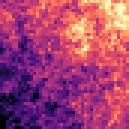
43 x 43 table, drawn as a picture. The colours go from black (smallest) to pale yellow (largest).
There are no regular stripes. Overall the values sit about 50% of the way up the scale. The field climbs toward the top right. The texture is blotchy.
